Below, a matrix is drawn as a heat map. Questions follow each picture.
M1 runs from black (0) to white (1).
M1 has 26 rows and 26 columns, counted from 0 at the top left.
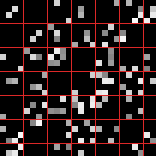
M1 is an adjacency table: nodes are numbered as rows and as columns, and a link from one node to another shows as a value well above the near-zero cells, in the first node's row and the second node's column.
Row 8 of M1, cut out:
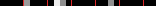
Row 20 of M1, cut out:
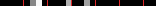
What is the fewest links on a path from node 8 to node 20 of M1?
3
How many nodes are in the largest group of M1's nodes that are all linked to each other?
5
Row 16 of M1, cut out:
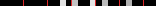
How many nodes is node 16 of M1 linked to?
5
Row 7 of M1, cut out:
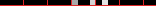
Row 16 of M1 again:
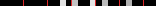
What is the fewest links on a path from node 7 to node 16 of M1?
2
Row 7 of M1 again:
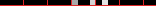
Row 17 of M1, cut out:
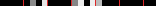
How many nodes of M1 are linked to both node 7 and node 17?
2
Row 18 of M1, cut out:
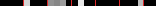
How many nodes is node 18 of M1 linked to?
6
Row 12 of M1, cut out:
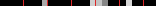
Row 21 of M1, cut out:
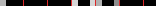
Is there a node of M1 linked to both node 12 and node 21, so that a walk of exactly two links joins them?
yes
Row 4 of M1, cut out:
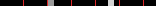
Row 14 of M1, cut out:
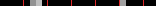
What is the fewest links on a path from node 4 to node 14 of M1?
4
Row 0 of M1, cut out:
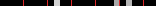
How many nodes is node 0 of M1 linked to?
3
